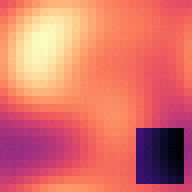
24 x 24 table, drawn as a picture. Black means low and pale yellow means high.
The ninth with the lowest average is the bottom right. The bottom right is the roughest part. The top left is the ninth with the highest average. In the bottom right lies a patch that is lower than the rest. Most values sit high, with a long tail of low ones. No regular stripes run through it.
